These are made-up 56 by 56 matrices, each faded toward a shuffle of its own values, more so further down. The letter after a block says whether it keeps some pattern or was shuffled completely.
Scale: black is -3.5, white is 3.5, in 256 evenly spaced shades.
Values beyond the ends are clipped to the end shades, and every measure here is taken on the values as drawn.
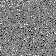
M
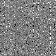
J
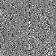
J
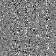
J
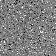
M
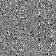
J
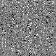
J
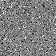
M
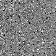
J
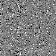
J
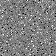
M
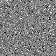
M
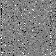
J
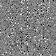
J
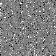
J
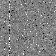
J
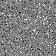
M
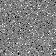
M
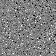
M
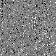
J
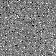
M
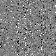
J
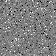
M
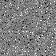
M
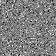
M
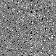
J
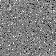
M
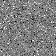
M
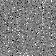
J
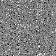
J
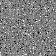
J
